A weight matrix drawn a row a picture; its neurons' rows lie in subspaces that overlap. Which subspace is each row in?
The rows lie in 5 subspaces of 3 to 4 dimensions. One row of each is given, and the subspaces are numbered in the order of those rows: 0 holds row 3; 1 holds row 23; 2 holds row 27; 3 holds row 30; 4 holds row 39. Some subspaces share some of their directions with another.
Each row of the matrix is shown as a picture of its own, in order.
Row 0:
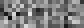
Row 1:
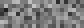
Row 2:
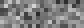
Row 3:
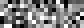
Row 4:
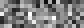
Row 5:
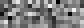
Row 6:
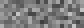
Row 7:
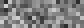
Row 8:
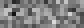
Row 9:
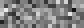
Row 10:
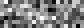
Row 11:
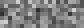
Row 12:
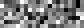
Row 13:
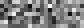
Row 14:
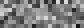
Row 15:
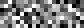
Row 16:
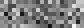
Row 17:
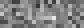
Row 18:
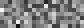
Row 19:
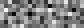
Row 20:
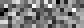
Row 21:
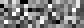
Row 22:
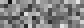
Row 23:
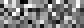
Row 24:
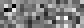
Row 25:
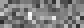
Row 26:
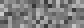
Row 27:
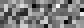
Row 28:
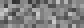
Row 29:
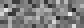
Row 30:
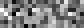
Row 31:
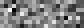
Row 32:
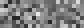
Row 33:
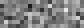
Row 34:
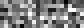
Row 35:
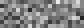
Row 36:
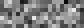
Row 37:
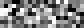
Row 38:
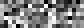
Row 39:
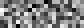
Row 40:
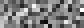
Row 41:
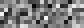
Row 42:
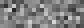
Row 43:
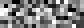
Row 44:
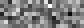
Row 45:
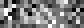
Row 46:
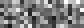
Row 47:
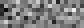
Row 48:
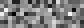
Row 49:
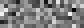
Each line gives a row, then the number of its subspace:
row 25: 0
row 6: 2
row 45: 2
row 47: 1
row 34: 0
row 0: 3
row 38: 4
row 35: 1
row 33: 1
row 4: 0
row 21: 1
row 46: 0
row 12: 1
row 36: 1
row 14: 0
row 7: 0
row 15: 4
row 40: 2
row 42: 3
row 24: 3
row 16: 2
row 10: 0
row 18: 4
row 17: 0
